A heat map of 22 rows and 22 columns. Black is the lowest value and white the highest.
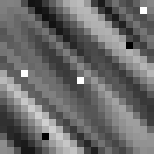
Overall the values sit about 40% of the way up the scale. Five lone cells stand out: three far higher and two far lower than their neighbours. Streaks slant down to the right. The halves do not mirror each other. No overall slope runs across the table.
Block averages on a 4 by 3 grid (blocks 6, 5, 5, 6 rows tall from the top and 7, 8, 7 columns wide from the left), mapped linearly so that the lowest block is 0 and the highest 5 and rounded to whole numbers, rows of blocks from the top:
132 / 204 / 521 / 134
